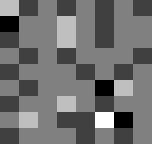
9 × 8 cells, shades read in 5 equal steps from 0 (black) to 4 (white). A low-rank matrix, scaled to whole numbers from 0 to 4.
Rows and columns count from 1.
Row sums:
13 14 15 13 13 14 15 15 13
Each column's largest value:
3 3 2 3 2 4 3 2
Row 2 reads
0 2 2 3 2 1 2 2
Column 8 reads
1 2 2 1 2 2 2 2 2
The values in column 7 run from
0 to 3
